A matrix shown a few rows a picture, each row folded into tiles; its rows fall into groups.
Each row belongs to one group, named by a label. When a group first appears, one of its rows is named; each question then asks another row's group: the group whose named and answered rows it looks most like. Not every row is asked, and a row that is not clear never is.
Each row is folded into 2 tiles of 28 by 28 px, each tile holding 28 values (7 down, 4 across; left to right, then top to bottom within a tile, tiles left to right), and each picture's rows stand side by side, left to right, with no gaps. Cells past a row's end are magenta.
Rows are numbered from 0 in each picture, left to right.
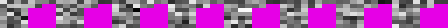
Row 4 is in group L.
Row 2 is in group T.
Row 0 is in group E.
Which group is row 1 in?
E
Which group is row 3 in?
L
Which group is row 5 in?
L
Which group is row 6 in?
L
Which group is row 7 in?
L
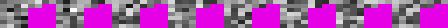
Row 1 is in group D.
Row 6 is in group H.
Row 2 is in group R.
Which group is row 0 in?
T
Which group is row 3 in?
E
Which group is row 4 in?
R
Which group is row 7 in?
R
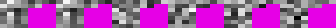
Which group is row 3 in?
R
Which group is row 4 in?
R
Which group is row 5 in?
D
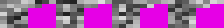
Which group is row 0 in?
D
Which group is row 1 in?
H
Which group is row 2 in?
H
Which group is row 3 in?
H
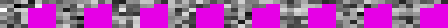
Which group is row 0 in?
L
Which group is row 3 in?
R
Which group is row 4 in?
R
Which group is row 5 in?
L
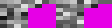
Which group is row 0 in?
R
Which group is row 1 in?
E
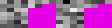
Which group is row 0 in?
E
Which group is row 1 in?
D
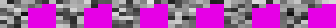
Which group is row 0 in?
D
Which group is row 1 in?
D
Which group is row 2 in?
H
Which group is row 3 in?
L
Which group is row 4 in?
R
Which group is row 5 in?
R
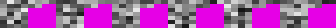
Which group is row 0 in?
R
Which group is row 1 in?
H
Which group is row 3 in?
D
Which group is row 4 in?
T
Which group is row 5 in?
L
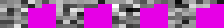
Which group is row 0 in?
R
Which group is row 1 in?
R
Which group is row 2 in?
T
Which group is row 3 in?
L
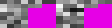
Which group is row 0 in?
L
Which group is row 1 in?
T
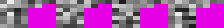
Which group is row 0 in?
T
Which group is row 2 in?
D
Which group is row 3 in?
T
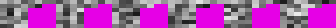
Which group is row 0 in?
R
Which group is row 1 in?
R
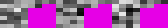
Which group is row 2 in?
T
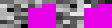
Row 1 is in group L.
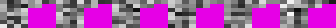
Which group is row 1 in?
H
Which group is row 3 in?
H
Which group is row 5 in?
T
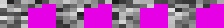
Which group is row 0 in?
D
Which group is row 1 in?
R
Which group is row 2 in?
L
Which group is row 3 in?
E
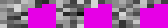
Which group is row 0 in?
D
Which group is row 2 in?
E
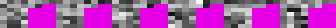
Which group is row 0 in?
E
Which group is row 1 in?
L
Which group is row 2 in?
E
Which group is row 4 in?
L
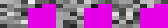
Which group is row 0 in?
E
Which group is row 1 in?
E
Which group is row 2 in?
R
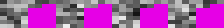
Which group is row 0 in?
D
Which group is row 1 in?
T
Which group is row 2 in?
H
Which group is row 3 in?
D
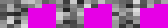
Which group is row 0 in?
H
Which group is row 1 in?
E
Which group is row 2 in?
L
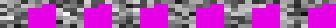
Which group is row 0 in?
E
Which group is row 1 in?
E
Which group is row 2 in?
L
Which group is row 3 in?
D
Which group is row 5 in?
H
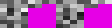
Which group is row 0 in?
R
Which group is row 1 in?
R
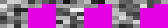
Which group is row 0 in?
T
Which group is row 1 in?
D
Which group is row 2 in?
E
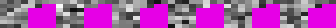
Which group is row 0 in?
E
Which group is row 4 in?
D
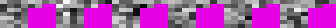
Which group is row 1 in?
T
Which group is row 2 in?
H
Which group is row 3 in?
R
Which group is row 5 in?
D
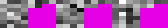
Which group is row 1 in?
T
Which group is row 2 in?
T
